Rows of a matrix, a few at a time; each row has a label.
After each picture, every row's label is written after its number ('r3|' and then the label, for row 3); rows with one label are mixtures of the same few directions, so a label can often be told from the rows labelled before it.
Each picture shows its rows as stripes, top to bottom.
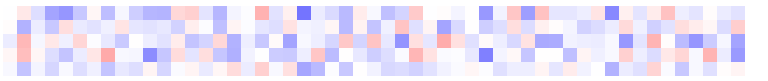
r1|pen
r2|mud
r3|mud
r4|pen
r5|pen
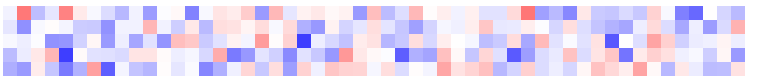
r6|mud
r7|pen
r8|pen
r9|mud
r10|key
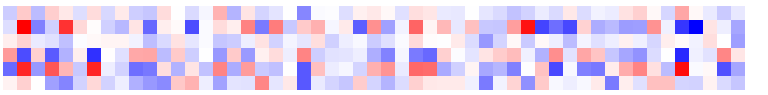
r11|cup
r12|mud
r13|pen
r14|cup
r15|cup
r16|pen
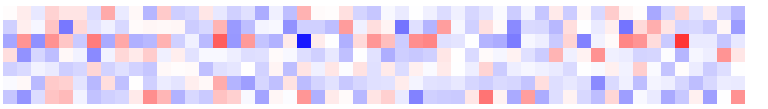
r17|pen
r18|mud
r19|cup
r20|cup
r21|key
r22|key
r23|pen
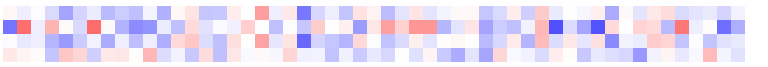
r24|pen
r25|cup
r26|pen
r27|key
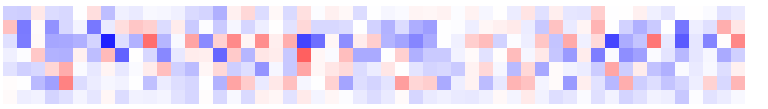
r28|key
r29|cup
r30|pen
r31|cup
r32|pen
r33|mud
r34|cup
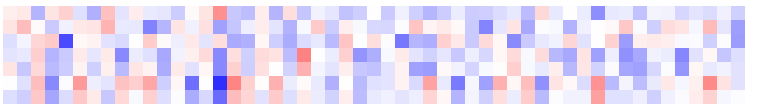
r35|key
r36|pen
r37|mud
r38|cup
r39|cup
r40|key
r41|key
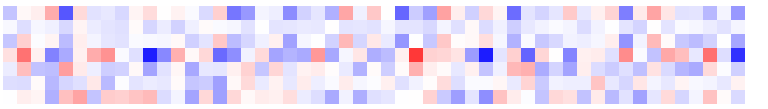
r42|mud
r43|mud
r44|mud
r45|pen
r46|mud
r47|key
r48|key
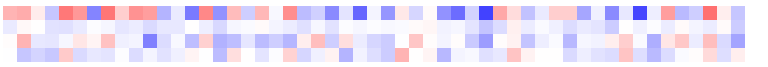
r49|key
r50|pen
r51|pen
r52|mud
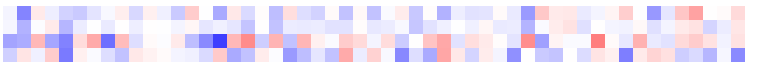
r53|mud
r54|mud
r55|key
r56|mud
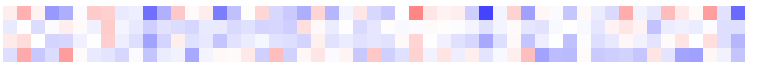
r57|pen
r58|pen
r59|pen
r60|mud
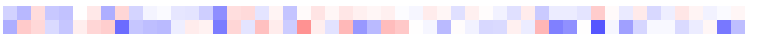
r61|key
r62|cup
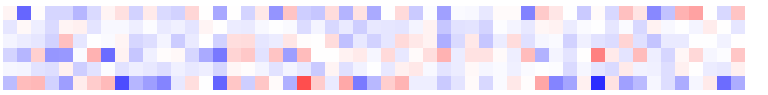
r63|mud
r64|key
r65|mud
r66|key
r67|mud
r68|cup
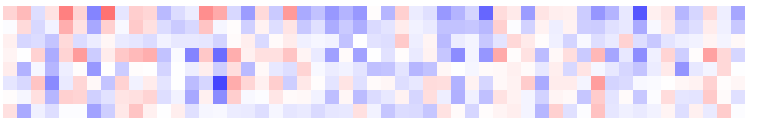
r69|key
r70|key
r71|mud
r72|key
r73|cup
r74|key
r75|key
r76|cup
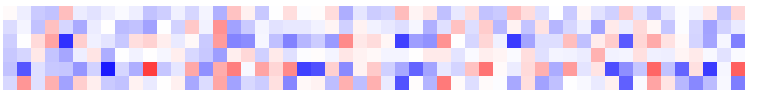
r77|mud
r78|key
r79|mud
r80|key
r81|pen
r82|mud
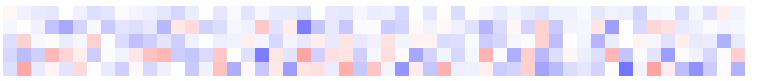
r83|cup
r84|pen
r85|cup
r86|pen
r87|mud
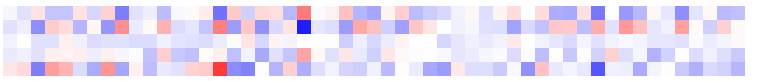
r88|cup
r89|cup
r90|mud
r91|pen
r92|key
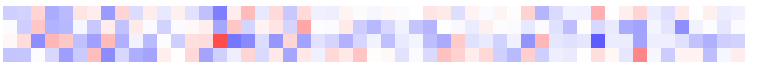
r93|key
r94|cup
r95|key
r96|key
